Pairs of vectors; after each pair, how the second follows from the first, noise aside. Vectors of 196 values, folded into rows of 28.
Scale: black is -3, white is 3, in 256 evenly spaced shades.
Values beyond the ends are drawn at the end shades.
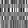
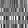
reversed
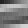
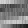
reversed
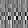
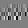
partly zeroed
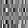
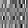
reversed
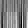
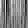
reversed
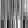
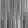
shrunk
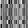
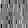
partly zeroed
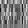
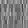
shrunk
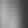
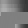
partly zeroed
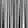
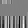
partly zeroed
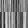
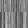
shrunk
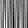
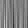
shrunk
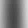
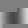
partly zeroed
